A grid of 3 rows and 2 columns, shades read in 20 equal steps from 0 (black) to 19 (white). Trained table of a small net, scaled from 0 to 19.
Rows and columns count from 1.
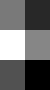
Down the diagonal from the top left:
9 10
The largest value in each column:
19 10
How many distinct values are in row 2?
2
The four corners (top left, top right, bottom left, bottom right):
9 3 6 0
